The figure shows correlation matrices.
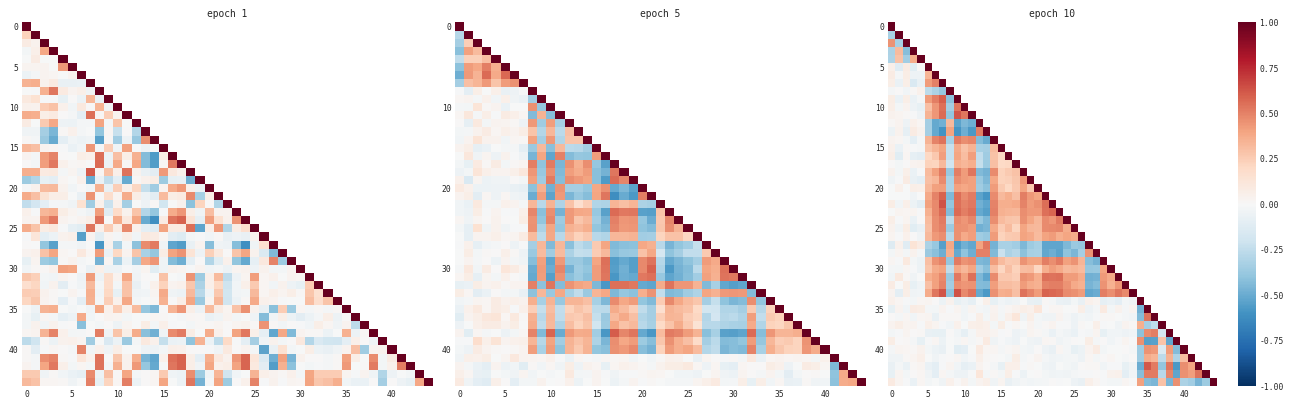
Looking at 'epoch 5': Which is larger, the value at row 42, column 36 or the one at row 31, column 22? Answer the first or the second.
the first
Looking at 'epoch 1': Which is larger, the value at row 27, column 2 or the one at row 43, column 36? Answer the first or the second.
the second
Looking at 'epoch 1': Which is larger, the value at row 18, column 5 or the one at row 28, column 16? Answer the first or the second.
the second
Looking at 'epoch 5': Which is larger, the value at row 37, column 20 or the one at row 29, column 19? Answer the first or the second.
the first
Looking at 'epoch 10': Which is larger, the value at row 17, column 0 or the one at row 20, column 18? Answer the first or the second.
the second
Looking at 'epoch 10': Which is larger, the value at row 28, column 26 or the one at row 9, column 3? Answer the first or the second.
the second
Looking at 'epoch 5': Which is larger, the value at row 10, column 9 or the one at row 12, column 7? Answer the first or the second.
the second
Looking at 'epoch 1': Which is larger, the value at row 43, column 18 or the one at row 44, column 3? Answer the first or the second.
the first
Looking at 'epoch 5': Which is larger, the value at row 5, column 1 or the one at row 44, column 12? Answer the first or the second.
the first
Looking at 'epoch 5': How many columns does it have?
45
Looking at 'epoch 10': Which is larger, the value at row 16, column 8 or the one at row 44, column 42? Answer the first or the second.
the first
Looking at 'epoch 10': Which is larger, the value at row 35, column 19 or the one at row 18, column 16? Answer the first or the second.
the second
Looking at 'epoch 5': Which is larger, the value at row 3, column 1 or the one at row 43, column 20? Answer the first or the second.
the first
